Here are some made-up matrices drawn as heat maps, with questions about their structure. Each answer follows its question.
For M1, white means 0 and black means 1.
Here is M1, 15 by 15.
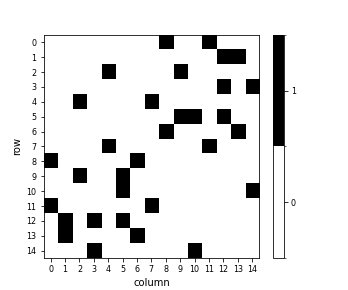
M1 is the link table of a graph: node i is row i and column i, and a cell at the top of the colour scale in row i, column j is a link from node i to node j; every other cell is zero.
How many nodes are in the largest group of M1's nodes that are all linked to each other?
2
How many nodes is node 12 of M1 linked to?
3
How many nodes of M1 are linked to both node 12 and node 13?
1
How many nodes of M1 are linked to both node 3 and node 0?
0
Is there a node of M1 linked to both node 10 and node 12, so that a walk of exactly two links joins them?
yes
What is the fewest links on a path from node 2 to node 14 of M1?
4
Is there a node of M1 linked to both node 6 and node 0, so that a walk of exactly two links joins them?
yes
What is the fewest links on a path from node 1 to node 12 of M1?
1
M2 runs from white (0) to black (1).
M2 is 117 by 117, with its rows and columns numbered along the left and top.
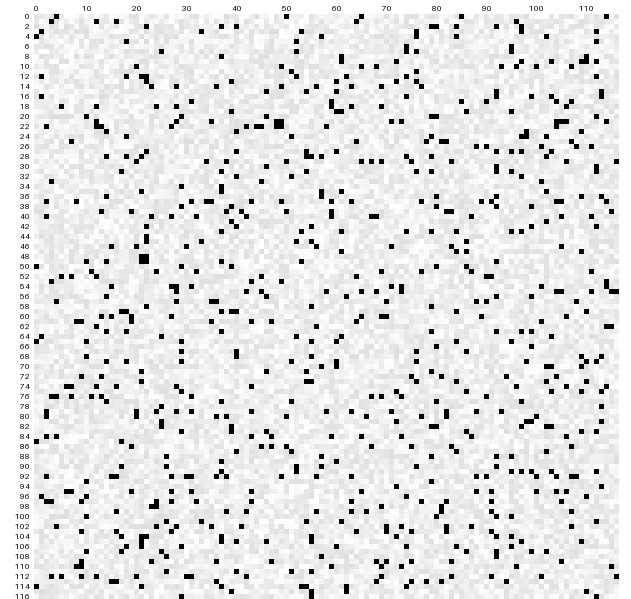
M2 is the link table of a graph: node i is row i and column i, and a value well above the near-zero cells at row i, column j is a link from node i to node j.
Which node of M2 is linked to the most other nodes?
node 92
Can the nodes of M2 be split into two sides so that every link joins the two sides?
yes
